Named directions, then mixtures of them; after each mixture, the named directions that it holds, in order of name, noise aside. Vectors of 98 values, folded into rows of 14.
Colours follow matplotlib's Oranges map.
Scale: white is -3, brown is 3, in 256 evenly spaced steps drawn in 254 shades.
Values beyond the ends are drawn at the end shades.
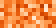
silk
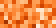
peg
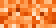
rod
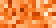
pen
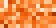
pen, rod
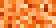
silk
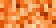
silk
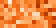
pen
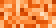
peg, silk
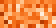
peg, rod, silk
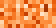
silk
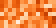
peg, pen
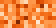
peg, silk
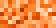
peg, pen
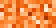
silk
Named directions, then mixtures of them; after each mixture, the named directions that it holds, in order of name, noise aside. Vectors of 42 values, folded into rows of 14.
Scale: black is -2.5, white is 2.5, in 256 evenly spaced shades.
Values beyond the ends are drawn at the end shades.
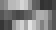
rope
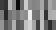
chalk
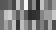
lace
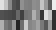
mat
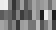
chalk, mat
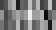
chalk, lace, mat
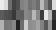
mat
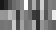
chalk, lace, mat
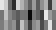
chalk, lace, mat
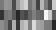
lace, mat, rope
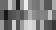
chalk, mat, rope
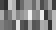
chalk, lace, mat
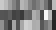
mat, rope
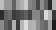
lace, mat, rope
